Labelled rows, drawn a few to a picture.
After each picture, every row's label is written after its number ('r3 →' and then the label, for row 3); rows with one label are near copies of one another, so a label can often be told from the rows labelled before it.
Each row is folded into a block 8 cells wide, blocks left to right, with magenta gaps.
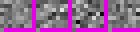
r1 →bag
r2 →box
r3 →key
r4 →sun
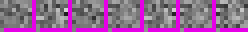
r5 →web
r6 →sun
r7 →web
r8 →bag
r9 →sun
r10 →bag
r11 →bag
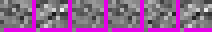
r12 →web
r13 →box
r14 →web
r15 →web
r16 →key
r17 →box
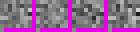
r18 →sun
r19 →bag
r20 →web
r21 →sun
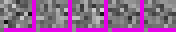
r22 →key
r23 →sun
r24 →sun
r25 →web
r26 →web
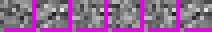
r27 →web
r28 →box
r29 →sun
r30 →bag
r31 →sun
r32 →box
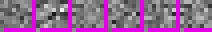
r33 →web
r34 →box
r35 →bag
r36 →key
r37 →sun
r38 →bag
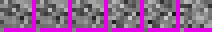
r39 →web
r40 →web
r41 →web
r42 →key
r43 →key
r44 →bag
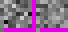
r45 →key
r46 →bag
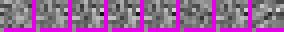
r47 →bag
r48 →sun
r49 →sun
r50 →sun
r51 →sun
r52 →web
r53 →sun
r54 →box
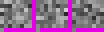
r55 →bag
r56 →sun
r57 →web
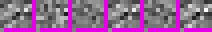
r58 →box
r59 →sun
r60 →web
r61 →box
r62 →web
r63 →box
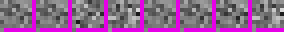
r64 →web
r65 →web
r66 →key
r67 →sun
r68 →web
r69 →web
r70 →web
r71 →sun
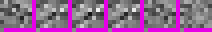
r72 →web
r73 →box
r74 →box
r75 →box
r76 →web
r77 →bag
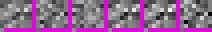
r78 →box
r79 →key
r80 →bag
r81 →box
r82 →box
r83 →key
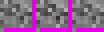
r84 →web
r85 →web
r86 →web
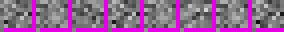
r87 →key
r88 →bag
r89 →web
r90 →key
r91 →bag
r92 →box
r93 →bag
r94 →key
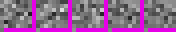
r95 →key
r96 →box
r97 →sun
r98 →web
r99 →web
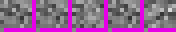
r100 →web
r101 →web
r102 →bag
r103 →web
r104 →box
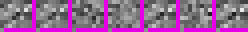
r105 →box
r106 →box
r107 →web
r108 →bag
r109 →box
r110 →sun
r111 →box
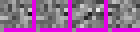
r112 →sun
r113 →sun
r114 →box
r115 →bag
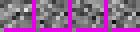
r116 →box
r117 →key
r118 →web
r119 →key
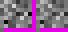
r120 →key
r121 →key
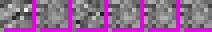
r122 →box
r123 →bag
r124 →key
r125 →bag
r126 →bag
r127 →bag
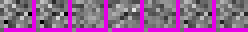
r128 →key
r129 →key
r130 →bag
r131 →box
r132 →web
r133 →key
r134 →key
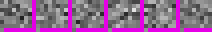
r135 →web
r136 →sun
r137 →key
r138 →box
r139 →bag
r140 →web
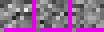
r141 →box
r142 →key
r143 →bag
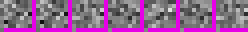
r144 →key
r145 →key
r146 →sun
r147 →web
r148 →box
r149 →web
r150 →sun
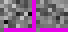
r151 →key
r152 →web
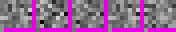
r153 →sun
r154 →key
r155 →key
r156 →sun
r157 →bag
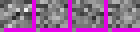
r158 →box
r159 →bag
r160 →web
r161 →bag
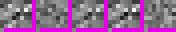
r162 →box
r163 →web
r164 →box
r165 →box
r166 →sun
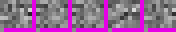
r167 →sun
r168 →bag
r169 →bag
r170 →box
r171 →sun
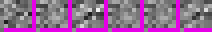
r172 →key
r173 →bag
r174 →box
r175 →bag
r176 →bag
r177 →box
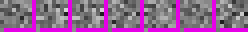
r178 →web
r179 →sun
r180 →sun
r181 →key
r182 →bag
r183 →web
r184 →key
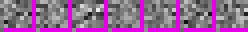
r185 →key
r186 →bag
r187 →box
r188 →bag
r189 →sun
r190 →key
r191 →sun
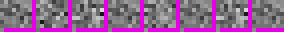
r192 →web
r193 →key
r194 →sun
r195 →web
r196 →bag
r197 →web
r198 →sun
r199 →web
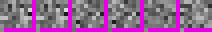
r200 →sun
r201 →sun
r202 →key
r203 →key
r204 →web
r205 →bag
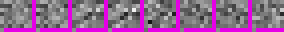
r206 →bag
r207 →bag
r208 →box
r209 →box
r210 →key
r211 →web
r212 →web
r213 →sun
